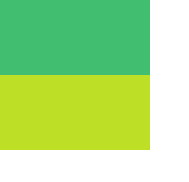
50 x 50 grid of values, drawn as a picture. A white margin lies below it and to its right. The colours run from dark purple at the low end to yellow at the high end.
It is made of 2 by 1 panels. Panel 1,1: high, flat. Panel 2,1: very high, flat.
